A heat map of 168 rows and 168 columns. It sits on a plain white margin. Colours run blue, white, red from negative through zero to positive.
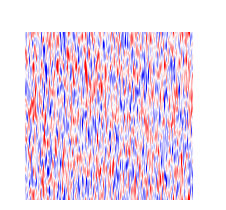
No overall slope runs across the table. The grain runs up and down. The histogram is bell-shaped. The halves do not mirror each other. On average the colour sits 50% of the way up the scale.
